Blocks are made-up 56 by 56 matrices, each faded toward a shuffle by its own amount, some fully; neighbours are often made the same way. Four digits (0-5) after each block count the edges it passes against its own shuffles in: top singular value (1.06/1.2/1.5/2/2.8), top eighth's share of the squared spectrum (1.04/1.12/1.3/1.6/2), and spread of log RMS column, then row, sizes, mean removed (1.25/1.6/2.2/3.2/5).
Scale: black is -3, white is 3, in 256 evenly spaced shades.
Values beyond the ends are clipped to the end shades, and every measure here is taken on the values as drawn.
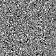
1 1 2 0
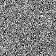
1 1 2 0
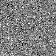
0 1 1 0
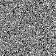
0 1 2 0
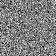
0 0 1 0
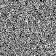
0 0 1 0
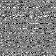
2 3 0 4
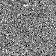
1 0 0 1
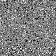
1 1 0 2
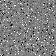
1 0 0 0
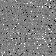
2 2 1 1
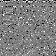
3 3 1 2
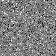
0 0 0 0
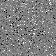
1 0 0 0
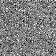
2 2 0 0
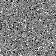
2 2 0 0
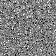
0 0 0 0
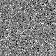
0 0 0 1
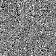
2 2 1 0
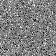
0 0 0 0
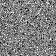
0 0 0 0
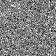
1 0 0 0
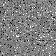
2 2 0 0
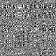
4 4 2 3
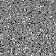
3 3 1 1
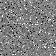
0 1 0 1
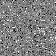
3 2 0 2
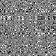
4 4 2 3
